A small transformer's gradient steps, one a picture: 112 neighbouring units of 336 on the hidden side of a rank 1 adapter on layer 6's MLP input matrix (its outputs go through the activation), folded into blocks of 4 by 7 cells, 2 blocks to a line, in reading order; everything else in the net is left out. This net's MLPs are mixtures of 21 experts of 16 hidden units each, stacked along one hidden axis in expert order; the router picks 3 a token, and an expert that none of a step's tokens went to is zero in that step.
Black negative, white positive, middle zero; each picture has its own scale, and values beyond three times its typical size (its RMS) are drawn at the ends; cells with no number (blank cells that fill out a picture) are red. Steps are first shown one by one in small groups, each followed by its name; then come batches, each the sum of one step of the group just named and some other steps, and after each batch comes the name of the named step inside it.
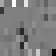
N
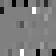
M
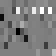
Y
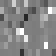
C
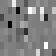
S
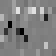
S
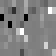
C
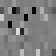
N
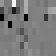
N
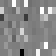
C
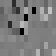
S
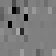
M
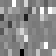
C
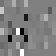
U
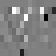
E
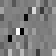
U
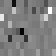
U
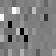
U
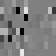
U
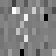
E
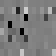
U
